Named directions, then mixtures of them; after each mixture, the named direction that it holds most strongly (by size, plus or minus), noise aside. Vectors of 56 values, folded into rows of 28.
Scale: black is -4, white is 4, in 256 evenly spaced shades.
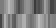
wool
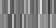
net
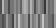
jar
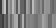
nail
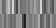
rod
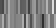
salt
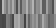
jar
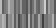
jar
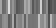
net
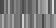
salt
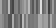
net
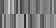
salt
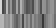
nail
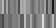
salt
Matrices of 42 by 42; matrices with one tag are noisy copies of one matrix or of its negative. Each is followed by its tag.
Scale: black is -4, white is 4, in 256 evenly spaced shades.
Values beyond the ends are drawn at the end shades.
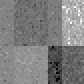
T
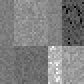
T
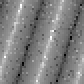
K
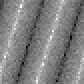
K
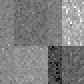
T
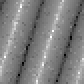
K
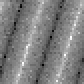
K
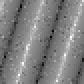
K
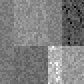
T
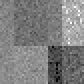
T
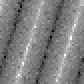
K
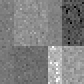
T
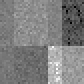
T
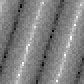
K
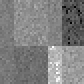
T
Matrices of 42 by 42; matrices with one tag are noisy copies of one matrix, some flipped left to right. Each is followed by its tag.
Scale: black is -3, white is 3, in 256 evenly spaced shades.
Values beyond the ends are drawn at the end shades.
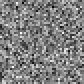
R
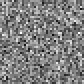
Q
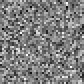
R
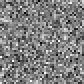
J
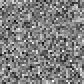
J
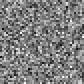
R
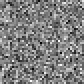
J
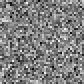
J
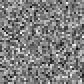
R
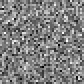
Q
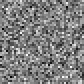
R
